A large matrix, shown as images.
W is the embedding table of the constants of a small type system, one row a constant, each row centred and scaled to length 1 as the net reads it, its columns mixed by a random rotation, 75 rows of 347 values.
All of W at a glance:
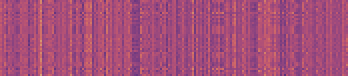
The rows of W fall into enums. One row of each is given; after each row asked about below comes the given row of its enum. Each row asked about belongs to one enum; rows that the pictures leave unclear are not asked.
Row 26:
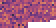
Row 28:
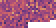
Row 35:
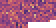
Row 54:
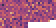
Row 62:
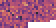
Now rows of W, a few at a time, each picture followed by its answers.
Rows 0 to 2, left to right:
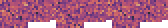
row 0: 62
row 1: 26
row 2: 62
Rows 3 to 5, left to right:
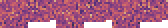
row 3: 28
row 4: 35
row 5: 28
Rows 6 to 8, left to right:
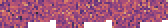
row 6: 62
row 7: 35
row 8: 28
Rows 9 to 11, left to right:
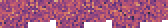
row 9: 28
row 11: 62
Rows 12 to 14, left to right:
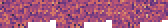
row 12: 26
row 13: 26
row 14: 35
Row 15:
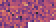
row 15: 62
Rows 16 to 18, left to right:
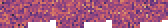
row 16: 26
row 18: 35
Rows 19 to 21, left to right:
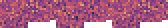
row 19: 28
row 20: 62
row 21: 28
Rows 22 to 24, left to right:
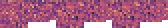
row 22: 35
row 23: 62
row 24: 62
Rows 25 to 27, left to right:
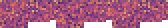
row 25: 28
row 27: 28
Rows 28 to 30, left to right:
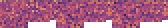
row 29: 26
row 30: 26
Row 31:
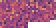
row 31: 28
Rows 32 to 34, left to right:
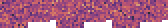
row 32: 26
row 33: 28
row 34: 62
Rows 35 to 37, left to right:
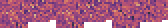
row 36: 35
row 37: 62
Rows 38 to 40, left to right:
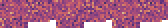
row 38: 54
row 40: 54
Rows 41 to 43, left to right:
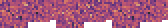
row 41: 62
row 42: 35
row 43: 62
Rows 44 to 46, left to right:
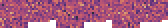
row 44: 54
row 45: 62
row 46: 35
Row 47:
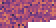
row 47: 26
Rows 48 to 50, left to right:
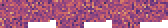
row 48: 54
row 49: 28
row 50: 35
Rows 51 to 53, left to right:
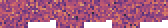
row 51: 28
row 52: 62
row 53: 26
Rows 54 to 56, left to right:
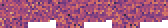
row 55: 26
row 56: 26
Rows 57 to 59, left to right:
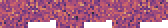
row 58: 62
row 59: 28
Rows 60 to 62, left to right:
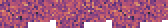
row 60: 62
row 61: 28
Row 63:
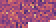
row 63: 35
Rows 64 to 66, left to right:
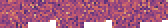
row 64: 35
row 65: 54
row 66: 28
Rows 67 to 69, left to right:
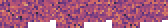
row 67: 62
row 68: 26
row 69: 26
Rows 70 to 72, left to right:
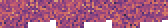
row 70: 28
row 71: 28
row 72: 26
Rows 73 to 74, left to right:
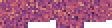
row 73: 28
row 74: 62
